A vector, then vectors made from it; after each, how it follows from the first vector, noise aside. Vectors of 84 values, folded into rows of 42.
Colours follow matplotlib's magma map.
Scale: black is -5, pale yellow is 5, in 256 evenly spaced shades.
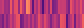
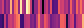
scaled up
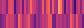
wrapped around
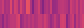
shrunk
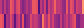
wrapped around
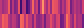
negated
